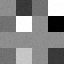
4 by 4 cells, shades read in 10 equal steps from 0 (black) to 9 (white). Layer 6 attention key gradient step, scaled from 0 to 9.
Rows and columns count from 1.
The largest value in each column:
5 9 5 9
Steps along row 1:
down up up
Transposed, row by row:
5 4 5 4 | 2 9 5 7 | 4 5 5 5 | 9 0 5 2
